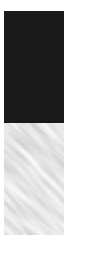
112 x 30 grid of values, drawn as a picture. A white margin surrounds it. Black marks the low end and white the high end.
The table splits into 2 rows of 1 panel. Panel 1,1: very low, flat. Panel 2,1: very high, slanting down to the right, faint in contrast.
